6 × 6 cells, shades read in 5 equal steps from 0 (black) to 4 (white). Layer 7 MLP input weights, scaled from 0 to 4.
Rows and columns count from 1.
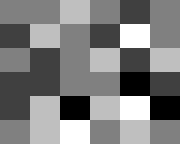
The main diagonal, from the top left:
2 3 2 2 4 2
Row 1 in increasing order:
1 2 2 2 2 3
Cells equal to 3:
8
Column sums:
9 13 13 13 13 10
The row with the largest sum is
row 6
